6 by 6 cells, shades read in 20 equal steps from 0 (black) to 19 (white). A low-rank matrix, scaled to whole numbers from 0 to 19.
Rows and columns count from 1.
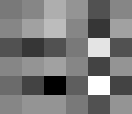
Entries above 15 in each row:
0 0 1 0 1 0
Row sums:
59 62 48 59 44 58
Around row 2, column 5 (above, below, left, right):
6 17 10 12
